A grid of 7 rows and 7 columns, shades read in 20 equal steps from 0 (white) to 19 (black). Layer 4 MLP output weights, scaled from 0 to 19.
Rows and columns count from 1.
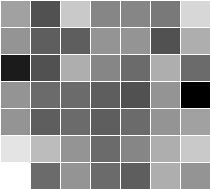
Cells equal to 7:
2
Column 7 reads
3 6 11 19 7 4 8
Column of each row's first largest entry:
2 6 1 7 2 4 5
